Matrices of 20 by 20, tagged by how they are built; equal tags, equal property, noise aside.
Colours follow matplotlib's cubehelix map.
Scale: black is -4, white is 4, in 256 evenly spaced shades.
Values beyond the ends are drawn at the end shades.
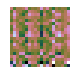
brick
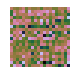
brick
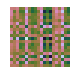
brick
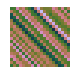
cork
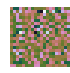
brick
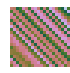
cork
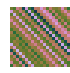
cork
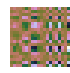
brick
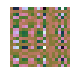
brick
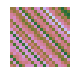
cork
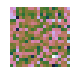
brick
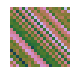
cork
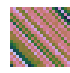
cork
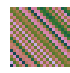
cork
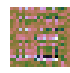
brick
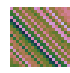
cork
